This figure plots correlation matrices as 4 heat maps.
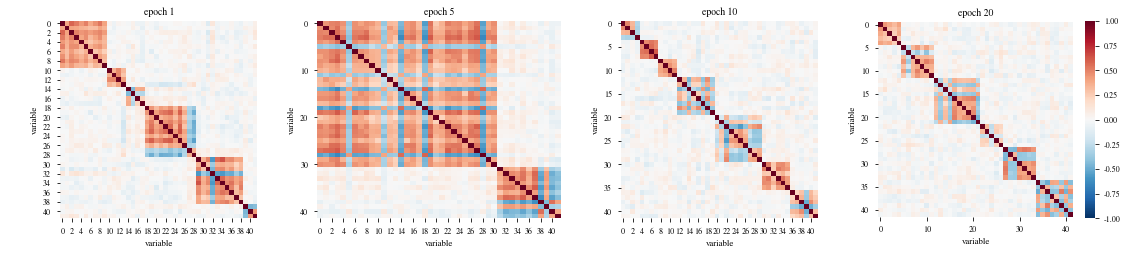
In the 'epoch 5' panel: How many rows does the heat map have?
42
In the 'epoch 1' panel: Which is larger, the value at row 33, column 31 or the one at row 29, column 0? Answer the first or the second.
the first
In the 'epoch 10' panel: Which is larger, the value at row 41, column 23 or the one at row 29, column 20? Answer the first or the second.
the second
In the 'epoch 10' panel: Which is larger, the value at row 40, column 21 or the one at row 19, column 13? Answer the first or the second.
the first
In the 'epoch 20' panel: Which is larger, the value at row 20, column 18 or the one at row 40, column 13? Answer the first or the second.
the first
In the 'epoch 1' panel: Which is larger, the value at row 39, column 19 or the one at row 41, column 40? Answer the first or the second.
the second
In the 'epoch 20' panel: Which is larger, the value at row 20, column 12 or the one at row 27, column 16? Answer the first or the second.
the first
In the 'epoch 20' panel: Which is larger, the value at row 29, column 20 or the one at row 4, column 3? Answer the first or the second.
the second
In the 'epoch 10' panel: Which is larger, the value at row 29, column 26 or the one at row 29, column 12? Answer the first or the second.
the second
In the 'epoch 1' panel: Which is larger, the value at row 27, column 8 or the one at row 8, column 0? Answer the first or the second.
the second
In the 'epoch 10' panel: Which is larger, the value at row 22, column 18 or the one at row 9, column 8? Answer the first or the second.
the second
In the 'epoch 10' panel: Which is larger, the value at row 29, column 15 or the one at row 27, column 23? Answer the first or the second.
the first
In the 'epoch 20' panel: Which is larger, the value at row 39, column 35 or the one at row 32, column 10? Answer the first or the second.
the first
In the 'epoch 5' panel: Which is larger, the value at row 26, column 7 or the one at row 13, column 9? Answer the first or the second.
the first
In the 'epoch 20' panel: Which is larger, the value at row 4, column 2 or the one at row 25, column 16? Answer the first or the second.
the first
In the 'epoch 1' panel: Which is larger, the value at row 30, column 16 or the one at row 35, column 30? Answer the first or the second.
the second
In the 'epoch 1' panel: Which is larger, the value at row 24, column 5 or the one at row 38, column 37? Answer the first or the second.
the second
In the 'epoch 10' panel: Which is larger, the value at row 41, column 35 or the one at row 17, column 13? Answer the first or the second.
the first
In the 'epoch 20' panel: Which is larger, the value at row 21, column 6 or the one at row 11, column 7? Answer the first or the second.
the second
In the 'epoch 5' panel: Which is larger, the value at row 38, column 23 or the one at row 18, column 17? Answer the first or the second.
the first
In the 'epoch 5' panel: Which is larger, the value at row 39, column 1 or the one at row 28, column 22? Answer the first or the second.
the first
